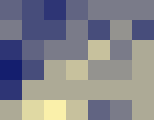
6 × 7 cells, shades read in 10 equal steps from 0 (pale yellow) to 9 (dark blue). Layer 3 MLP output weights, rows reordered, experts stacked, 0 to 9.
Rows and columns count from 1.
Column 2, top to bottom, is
7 7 6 7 3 1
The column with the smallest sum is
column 4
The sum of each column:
39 31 26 23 27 26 24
